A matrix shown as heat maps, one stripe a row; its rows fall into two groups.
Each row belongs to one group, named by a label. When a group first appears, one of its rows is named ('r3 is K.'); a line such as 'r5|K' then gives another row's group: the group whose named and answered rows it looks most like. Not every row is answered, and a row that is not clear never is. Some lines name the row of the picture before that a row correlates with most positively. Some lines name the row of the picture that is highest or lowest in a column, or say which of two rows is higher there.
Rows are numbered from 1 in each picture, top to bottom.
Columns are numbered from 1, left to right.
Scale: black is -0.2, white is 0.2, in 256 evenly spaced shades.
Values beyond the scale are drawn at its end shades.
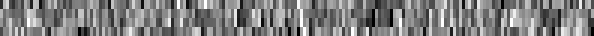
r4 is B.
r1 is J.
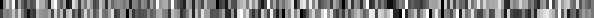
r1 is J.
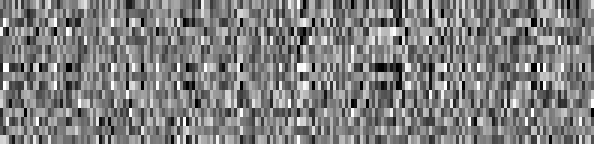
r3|J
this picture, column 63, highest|15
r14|J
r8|J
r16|J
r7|B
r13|B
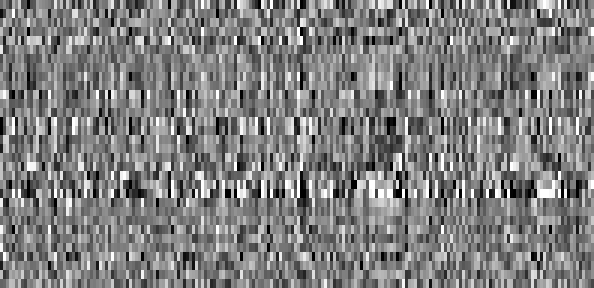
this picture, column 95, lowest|22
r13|J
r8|B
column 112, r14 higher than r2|Yes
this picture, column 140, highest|11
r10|B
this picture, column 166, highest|22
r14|J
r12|J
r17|J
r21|B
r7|B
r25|B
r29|J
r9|B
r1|B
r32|B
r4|B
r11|J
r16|J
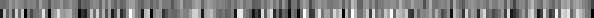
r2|B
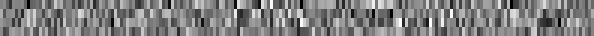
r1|B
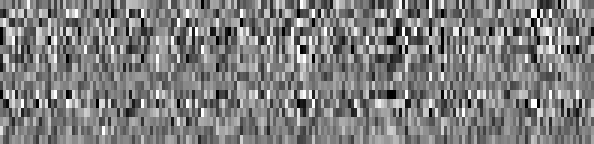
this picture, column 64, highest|4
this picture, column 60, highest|3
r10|B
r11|J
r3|J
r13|B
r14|J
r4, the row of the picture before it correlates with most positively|1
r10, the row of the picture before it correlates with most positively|1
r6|B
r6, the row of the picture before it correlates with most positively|1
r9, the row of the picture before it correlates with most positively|3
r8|J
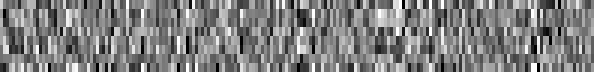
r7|B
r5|J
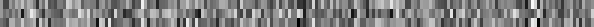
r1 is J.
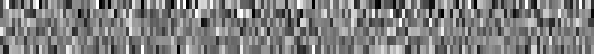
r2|B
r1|J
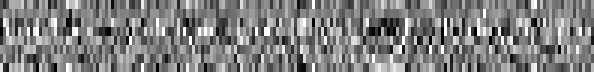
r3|J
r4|J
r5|B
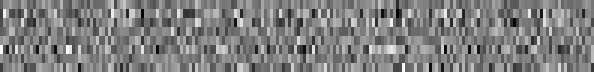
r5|J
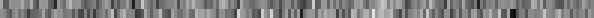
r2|B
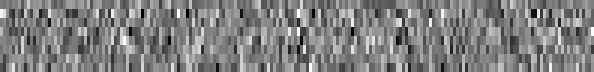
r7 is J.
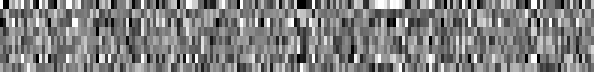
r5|B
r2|J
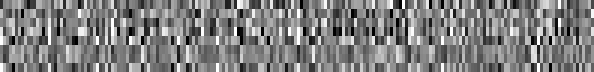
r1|B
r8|J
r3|B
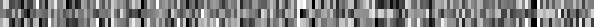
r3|J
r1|J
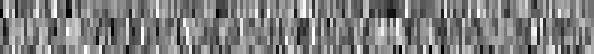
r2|J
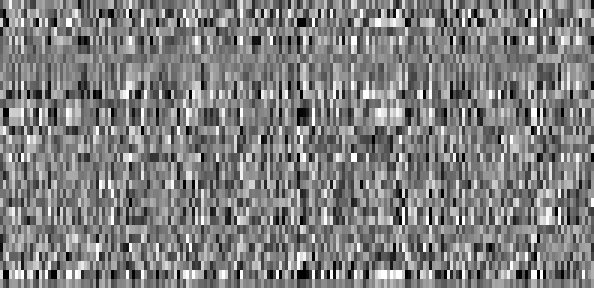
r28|B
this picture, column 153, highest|25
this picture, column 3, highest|29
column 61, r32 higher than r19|Yes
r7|B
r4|J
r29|J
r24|B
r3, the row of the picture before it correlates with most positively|4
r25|B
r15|J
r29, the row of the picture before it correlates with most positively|1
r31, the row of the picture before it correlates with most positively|4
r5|B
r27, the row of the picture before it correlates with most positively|5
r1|B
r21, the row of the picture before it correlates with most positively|5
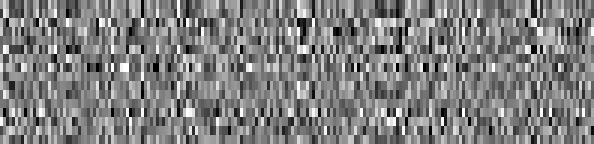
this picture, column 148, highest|14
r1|J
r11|J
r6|J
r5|B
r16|J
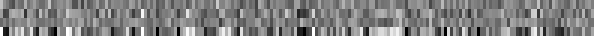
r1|J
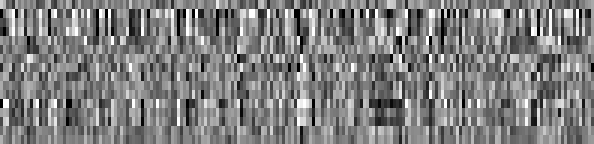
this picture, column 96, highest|2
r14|J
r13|J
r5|B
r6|B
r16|B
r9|J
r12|J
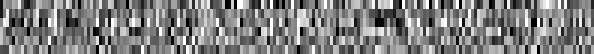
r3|J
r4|B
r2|J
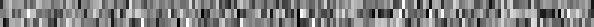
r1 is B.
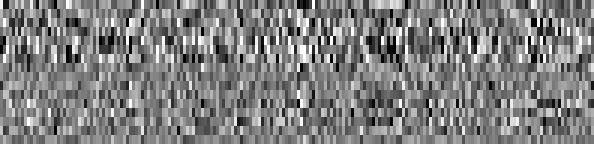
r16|J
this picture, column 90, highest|6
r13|B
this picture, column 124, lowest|5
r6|J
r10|B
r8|B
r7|J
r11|J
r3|J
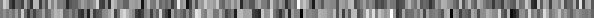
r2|B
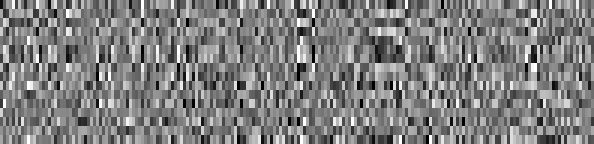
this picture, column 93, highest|16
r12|J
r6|J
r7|J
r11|B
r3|J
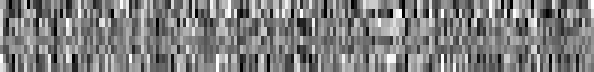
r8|J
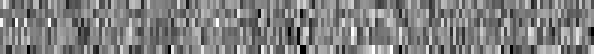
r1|J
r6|B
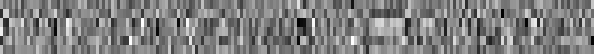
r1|B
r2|J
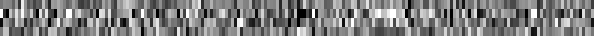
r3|B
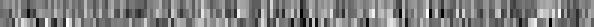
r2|B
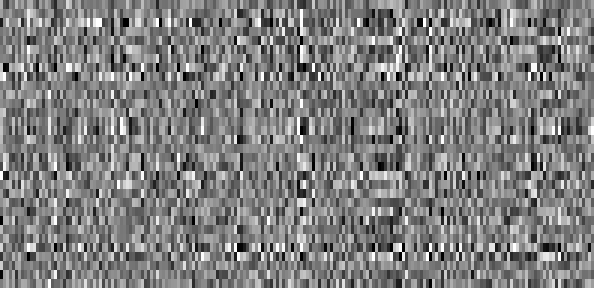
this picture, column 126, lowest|18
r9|J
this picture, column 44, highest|9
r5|B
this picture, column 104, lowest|6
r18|J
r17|B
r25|J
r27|J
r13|J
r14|B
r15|B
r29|B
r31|J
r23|J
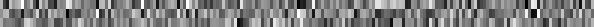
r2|J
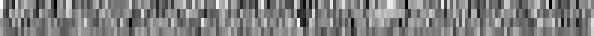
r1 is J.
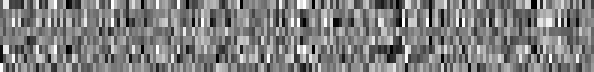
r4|J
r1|J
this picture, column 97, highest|7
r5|B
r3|B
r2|B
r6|J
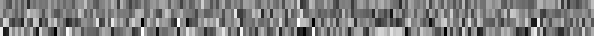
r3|J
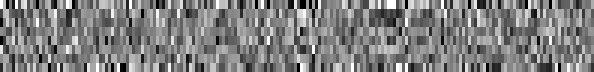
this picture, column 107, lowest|5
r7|J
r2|J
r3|J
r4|B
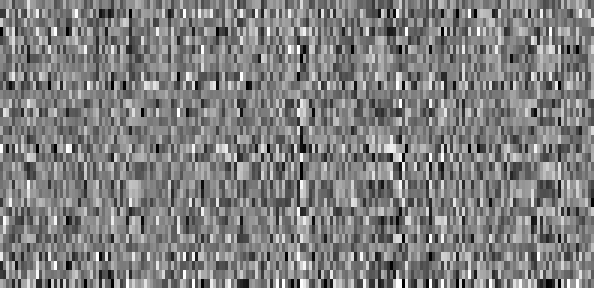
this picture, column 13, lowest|17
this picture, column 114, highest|32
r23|B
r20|B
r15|B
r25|J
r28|B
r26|J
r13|J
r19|B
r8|B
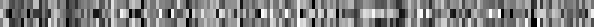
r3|J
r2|B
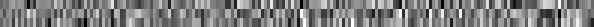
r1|B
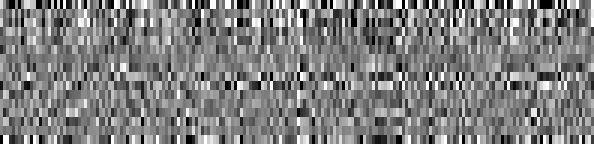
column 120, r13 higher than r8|Yes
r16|J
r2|B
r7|B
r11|J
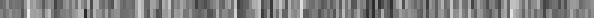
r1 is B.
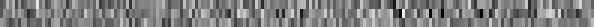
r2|B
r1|J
